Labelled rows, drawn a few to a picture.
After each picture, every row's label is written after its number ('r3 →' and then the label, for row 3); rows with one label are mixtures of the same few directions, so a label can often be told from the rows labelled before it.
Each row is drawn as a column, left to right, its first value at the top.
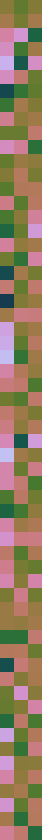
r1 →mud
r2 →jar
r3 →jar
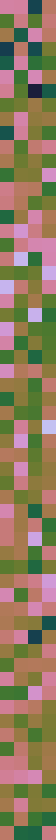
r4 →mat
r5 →jar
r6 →jar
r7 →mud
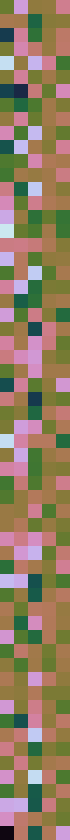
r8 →jar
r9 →mud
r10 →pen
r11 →mud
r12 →jar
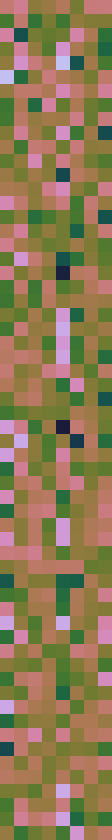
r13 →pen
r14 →jar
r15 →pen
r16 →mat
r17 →mud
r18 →jar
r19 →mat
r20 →mat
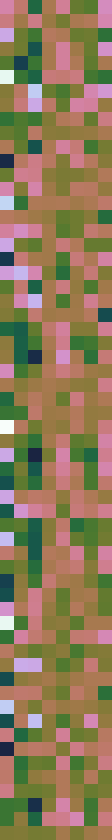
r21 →pen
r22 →mud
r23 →mud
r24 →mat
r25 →mud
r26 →mat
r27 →mud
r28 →jar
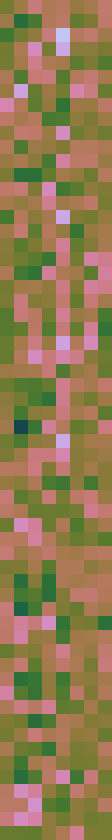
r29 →mat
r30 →mud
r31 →mud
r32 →pen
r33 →mat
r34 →jar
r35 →mat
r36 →mud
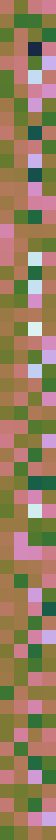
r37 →jar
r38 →pen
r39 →mat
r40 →jar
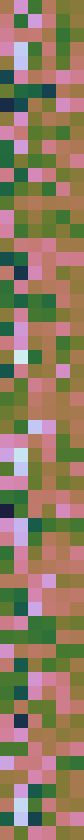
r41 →mat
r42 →mud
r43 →mud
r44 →mud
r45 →mat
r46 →mat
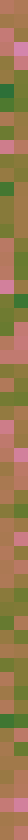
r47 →mud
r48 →mud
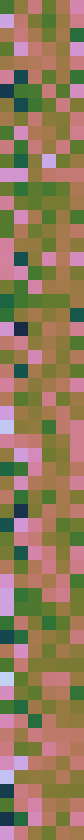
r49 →mud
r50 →mat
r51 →mud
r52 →pen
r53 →mud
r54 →jar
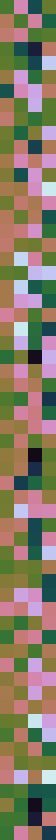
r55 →jar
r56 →mat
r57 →mud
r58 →pen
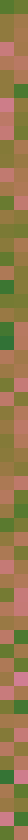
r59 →mat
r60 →mud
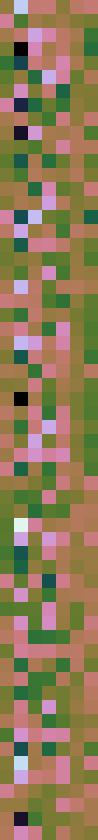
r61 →pen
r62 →mat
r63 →mat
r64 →pen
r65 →mud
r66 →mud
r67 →mat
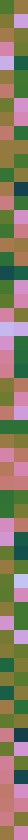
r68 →mud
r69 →pen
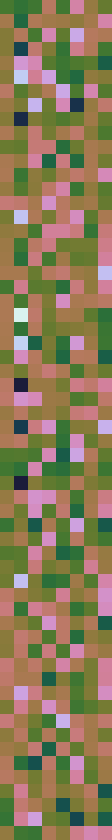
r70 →mud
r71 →jar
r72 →mat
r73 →pen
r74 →mud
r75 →mat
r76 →jar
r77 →mud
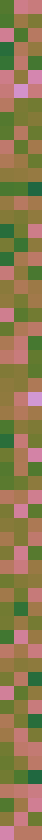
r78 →jar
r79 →jar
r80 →pen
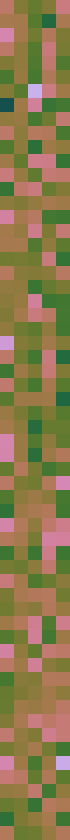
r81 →mat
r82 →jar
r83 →mud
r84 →pen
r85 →mat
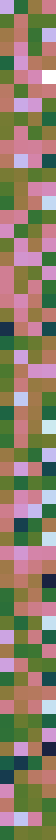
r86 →mud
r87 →mat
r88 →mat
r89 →pen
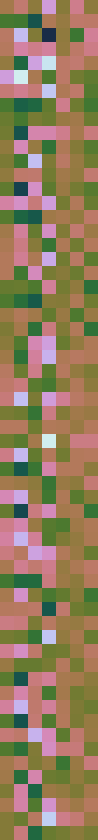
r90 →pen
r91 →pen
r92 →pen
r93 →jar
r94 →mat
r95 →jar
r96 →mat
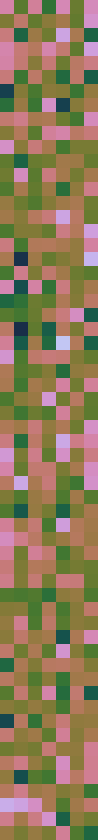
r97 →mud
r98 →mat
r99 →mud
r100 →mat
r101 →mat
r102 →jar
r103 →jar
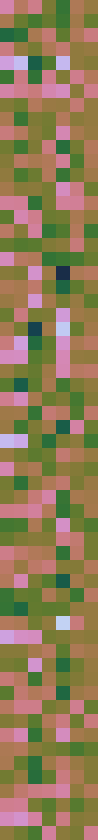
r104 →jar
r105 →jar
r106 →mud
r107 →jar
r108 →mud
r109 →pen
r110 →jar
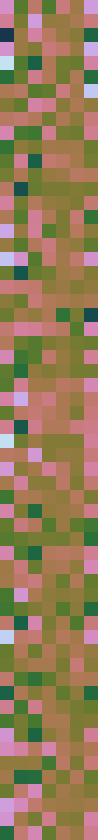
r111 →jar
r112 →pen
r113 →pen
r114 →mat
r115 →jar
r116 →mud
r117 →jar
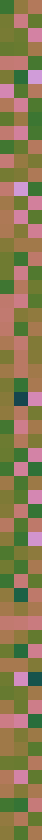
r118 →mud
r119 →pen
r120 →pen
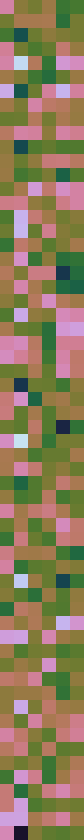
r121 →jar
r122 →jar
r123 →pen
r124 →mud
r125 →mud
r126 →mud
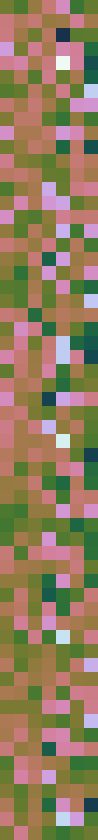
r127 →mat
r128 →mud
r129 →jar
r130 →pen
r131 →jar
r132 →mat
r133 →mud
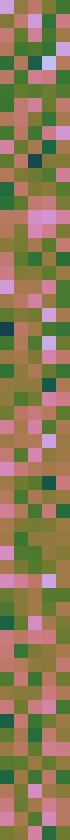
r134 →mud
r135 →pen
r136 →pen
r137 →jar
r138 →mat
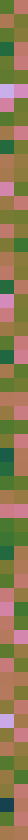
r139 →mud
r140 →jar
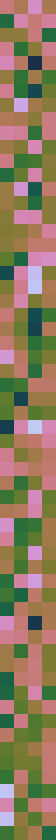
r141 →mud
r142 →pen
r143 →mud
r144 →jar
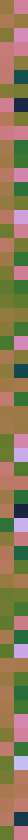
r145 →mat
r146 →mat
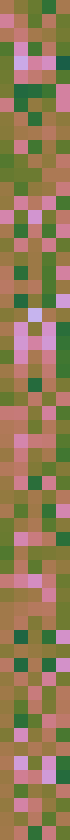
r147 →pen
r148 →mud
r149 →jar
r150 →mud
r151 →mud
